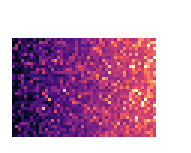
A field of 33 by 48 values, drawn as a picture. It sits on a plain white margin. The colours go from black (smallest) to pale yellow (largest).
There are no regular stripes. There is an overall slope up to the right. The grain is fine, like static. No row or column stands out.
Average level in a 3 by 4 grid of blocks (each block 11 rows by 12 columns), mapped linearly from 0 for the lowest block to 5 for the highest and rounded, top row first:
0 2 3 5
0 2 3 5
0 1 3 5
